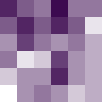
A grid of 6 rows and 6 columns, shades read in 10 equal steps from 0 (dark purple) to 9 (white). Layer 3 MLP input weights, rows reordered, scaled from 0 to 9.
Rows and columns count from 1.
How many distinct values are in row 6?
5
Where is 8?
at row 2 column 6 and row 4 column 2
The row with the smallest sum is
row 1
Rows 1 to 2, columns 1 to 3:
1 3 4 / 3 1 3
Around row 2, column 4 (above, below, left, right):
0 5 3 3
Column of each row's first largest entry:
3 6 6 2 1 1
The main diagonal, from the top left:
1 1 4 2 5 6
